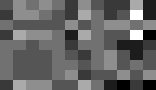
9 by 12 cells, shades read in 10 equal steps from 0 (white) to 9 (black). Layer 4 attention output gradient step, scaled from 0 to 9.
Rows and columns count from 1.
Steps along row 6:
up same same down up up down down up up down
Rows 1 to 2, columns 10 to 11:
7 3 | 6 0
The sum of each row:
66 62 61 60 72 70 65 65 71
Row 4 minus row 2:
0 -1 0 -1 -1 1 0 0 -1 0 0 1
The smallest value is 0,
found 2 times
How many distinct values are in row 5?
4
